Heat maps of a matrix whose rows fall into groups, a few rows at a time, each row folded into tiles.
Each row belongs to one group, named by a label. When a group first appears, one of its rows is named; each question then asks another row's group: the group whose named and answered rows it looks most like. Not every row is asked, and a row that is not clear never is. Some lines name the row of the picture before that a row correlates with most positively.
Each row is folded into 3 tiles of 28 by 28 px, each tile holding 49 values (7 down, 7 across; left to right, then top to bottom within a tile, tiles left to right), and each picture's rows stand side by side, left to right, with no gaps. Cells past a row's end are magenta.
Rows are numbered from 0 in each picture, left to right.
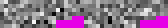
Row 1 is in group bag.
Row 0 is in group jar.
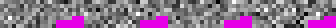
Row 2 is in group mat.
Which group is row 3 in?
jar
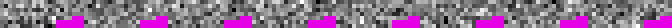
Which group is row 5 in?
bag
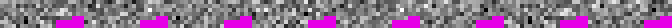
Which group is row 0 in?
bag
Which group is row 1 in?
mat
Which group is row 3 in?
jar
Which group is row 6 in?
bag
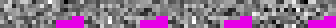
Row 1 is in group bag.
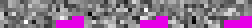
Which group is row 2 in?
bag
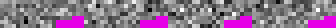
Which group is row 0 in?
bag
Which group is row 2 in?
jar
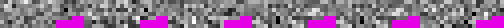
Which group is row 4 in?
bag
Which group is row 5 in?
jar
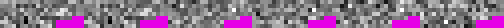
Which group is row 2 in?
mat
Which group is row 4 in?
mat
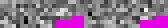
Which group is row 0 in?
bag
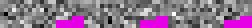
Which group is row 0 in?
jar
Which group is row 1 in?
bag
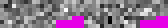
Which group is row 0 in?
mat
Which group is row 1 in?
bag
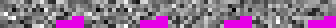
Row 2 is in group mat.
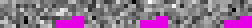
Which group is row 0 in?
bag
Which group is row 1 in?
mat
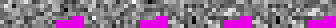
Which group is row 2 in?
bag
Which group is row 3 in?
bag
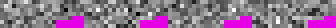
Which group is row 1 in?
jar
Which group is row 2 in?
mat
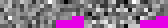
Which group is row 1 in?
jar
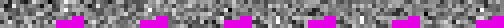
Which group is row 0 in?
mat
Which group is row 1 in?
mat
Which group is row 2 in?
jar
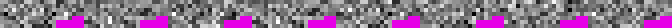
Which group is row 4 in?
jar
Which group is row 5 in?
jar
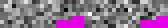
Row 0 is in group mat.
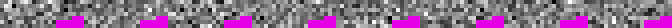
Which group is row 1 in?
mat
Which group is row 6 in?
mat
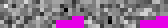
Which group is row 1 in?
bag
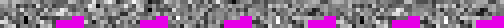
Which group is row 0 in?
bag
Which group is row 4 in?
bag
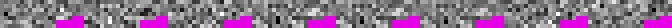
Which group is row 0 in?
jar
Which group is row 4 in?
bag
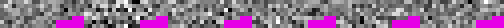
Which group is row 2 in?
jar
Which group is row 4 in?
bag
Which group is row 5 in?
mat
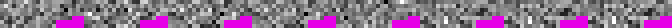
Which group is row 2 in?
jar
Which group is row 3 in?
jar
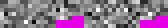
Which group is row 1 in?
jar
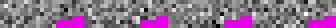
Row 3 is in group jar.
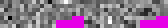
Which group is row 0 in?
mat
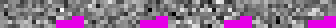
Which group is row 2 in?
jar
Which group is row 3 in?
bag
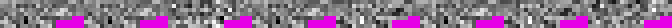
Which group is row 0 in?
bag
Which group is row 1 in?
bag
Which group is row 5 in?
bag
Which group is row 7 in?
mat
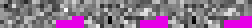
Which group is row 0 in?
mat
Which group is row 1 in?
bag
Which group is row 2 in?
bag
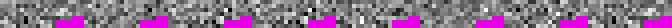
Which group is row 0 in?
bag
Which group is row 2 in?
jar
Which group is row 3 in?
jar
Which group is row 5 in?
mat
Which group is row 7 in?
bag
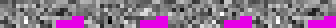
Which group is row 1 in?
bag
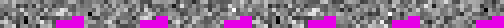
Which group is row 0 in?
bag
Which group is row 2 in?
mat
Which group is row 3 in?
bag
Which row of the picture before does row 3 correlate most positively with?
1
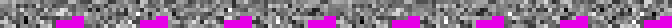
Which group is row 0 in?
bag
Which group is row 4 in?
bag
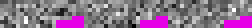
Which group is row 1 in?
jar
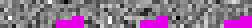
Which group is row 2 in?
mat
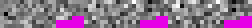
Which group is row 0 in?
jar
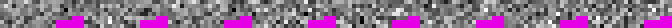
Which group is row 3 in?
jar
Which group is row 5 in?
mat
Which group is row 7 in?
mat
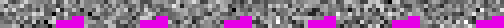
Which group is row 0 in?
jar
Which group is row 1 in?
jar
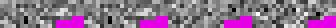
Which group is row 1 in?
bag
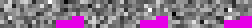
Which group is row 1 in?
mat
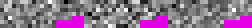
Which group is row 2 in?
mat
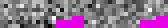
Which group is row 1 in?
mat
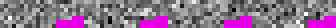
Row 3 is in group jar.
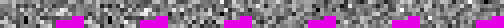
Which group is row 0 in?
bag
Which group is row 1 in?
bag
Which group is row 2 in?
jar
